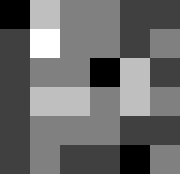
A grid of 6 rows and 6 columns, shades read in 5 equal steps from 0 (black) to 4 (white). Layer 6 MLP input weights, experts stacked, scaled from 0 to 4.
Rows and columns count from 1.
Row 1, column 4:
2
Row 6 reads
1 2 1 1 0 2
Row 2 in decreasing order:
4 2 2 2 1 1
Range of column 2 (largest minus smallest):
2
